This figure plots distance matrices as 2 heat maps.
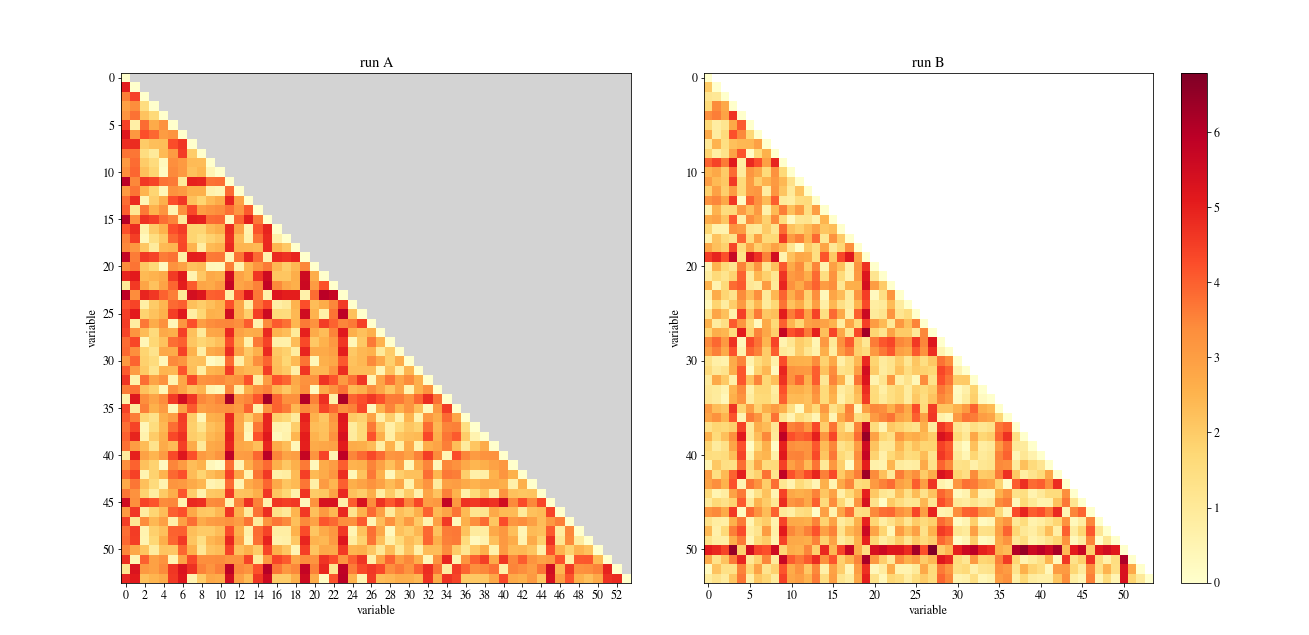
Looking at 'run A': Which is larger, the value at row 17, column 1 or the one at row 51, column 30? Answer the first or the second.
the first
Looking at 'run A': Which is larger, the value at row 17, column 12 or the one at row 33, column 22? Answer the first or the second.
the second
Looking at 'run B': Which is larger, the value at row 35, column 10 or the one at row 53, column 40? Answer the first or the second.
the first
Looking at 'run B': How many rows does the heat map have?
54
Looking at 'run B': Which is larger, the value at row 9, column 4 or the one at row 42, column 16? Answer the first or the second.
the second
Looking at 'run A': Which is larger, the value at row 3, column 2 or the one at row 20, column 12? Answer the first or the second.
the first
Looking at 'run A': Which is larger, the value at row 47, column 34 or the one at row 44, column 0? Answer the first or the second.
the first
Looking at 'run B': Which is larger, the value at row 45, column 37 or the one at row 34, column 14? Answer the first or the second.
the second
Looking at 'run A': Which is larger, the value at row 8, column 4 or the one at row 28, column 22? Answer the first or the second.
the second
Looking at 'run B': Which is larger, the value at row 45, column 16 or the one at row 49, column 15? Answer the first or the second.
the second
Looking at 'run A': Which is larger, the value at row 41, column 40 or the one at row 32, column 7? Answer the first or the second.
the second
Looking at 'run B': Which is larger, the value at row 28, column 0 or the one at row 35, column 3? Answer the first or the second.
the second
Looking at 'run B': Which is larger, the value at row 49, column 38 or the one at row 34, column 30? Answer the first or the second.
the first
